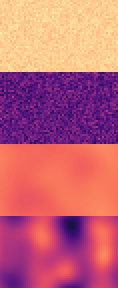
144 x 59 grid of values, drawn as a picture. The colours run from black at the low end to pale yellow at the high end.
The table splits into 4 rows of 1 panel. Panel 1,1: very high, fine-grained, faint in contrast. Panel 2,1: low, fine-grained. Panel 3,1: high, smooth, faint in contrast. Panel 4,1: middling, smooth, strong in contrast.
